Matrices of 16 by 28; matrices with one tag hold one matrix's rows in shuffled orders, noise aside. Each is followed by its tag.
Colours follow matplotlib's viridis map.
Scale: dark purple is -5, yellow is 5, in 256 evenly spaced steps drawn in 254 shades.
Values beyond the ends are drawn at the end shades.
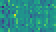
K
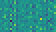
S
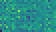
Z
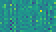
S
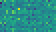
Z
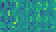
K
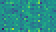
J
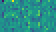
J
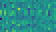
Z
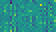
S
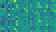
K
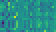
K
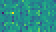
J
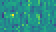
J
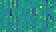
S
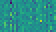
S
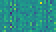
S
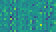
S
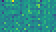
J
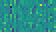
S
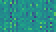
S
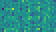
J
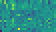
Z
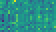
K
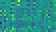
Z
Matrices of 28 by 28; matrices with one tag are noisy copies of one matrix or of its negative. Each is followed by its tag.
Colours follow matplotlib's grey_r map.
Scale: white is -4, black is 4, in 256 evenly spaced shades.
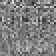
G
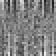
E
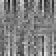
E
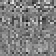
G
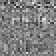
G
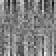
E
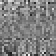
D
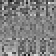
D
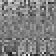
D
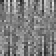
E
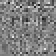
G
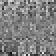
D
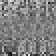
D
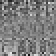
D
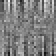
E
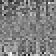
D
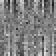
E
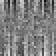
E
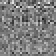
G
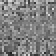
D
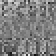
D
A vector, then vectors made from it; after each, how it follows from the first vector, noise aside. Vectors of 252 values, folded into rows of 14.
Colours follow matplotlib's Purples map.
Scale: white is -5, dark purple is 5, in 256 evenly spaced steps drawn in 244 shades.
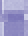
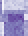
scaled up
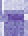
scaled up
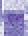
scaled up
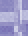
wrapped around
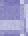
wrapped around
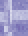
wrapped around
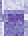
scaled up
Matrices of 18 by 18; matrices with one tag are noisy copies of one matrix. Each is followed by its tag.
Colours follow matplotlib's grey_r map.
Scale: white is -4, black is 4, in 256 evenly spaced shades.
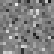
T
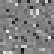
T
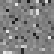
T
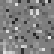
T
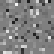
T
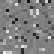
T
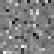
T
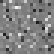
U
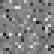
U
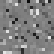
T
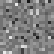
T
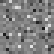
U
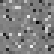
U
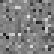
U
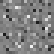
U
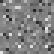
U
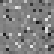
U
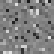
T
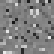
T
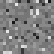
T
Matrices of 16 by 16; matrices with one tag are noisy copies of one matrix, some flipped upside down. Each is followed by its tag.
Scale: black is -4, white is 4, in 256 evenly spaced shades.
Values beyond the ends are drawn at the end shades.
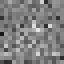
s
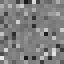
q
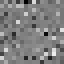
q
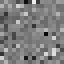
q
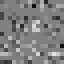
s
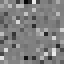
q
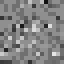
s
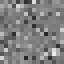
q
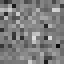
s
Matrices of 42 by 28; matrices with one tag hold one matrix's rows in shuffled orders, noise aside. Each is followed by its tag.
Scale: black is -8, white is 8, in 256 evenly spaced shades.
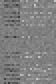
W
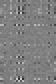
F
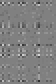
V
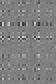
V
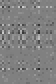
V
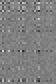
V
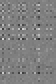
V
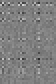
V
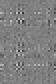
F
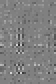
F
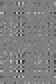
F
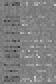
W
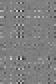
F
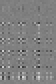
V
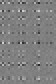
V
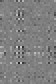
F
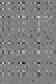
V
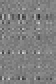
V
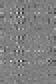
F
